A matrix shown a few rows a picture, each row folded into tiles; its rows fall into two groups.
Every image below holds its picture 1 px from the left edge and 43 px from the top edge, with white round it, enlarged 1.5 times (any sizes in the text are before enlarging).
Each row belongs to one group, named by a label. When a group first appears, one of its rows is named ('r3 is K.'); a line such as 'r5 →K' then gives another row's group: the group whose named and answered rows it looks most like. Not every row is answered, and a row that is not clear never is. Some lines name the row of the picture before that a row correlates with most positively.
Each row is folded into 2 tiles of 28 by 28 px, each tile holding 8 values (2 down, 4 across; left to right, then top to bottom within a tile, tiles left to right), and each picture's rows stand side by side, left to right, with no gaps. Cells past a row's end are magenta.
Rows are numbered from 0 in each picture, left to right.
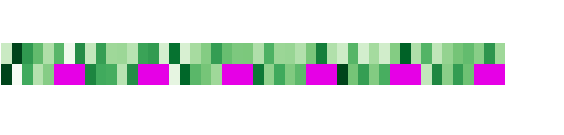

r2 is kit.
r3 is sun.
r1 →sun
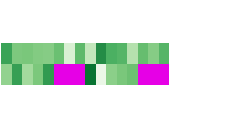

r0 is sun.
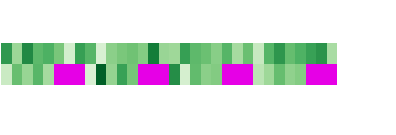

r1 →kit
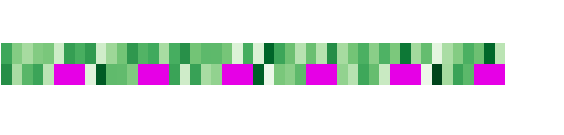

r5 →kit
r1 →kit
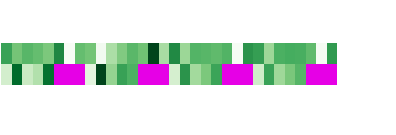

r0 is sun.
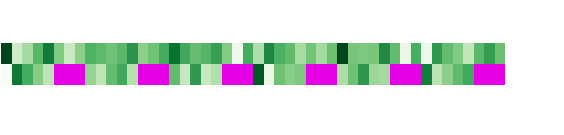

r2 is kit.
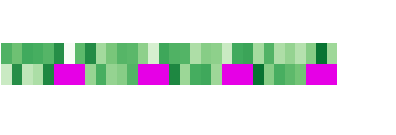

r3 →sun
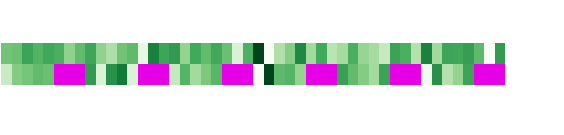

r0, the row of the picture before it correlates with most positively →0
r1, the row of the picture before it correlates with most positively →2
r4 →sun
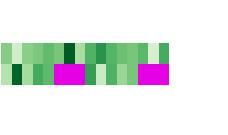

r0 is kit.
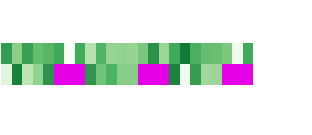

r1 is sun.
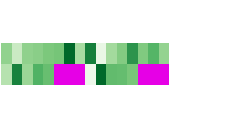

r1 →kit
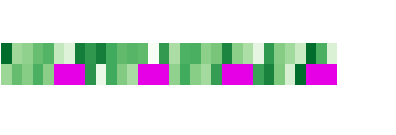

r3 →sun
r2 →sun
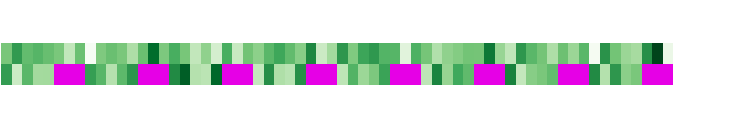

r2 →sun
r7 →sun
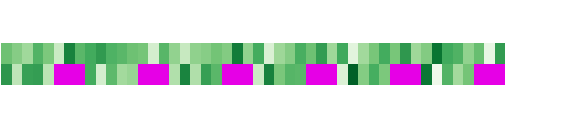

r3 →kit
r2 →kit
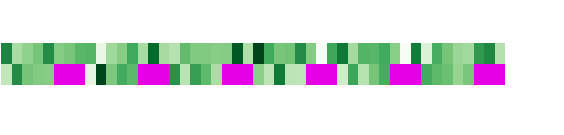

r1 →kit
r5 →sun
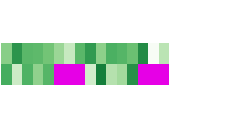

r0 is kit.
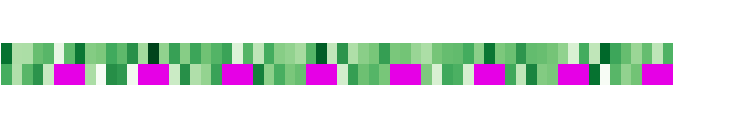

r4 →kit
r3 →sun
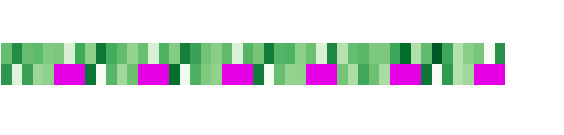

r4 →sun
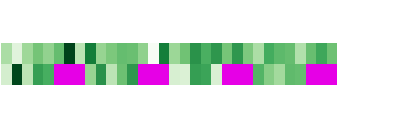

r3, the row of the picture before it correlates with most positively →4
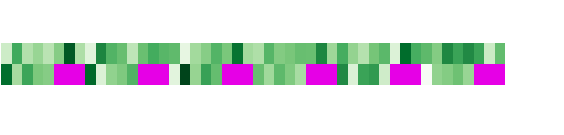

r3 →sun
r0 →sun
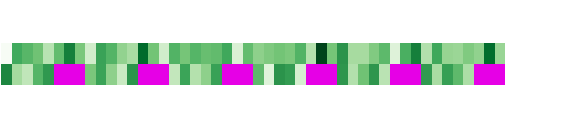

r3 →sun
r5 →sun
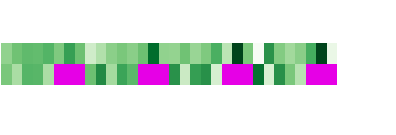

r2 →sun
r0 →sun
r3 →sun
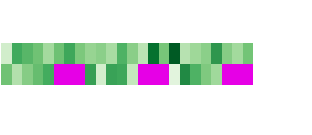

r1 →sun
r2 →kit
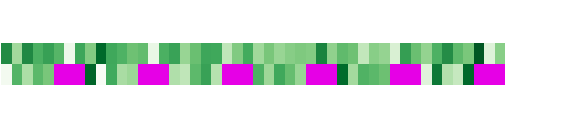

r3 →sun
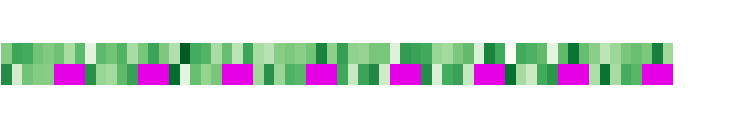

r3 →kit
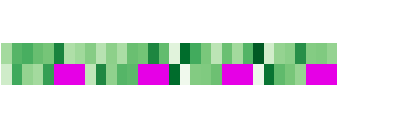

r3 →kit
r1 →kit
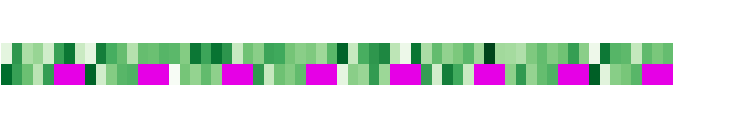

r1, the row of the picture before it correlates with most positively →2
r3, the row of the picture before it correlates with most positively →2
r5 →sun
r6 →kit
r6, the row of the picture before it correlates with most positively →1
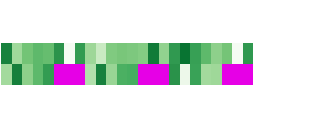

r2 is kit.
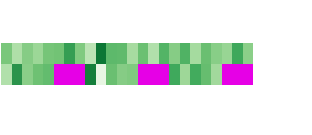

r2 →sun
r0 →kit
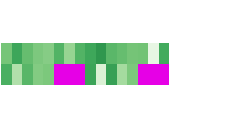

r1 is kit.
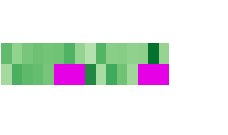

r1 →sun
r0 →kit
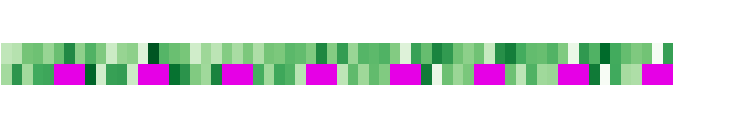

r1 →sun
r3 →sun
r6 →kit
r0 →kit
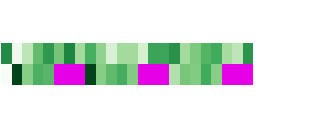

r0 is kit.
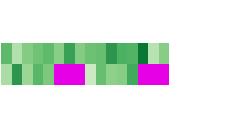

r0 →kit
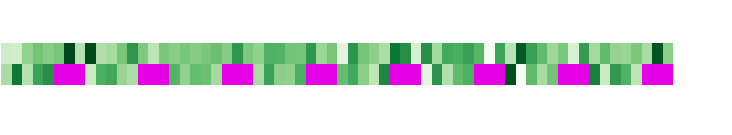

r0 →kit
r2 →sun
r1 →kit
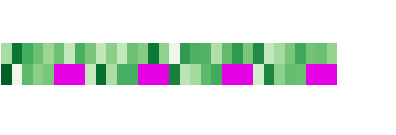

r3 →kit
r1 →kit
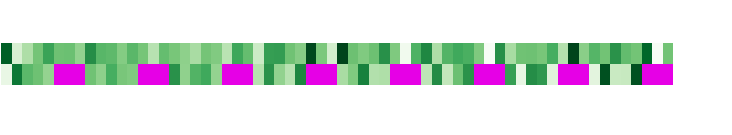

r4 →kit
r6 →sun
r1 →kit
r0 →kit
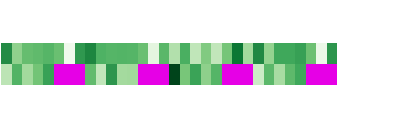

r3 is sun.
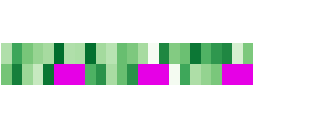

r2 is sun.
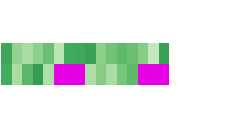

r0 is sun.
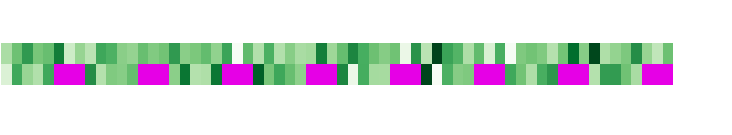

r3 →sun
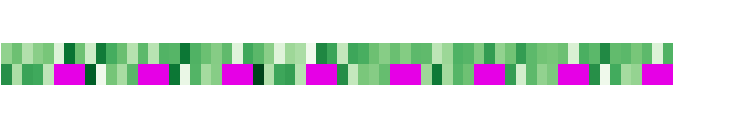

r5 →kit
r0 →sun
